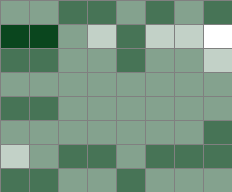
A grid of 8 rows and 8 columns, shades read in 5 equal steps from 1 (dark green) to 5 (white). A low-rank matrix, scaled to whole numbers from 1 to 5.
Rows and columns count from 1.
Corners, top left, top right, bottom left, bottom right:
3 2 2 3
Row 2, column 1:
1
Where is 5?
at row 2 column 8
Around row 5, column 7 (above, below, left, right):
3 3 3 3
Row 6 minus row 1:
0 0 1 1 0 1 0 0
